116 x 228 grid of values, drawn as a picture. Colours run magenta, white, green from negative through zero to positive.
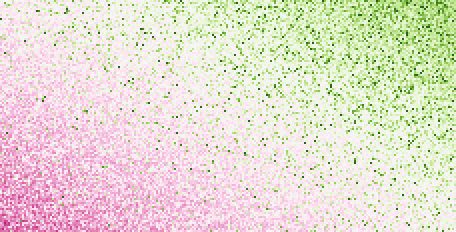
The field climbs toward the top right. There are no regular stripes. The top right is the ninth with the highest average. No single row or column stands out from its neighbours. The bottom left is the ninth with the lowest average. Fine speckle covers the field.
